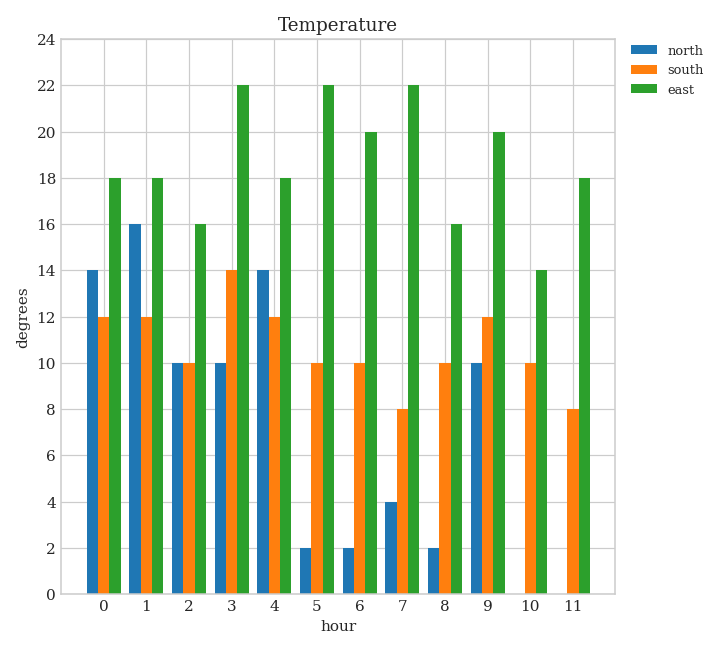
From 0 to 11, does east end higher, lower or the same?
the same
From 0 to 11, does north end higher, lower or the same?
lower
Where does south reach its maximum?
3
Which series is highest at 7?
east
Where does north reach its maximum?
1
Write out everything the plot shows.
Title: Temperature
x-axis: hour, ticks 0 1 2 3 4 5 6 7 8 9 10 11
y-axis: degrees, ticks 0 2 4 6 8 10 12 14 16 18 20 22 24
Legend: north, south, east
Values:
north: 14 16 10 10 14 2 2 4 2 10 0 0
south: 12 12 10 14 12 10 10 8 10 12 10 8
east: 18 18 16 22 18 22 20 22 16 20 14 18
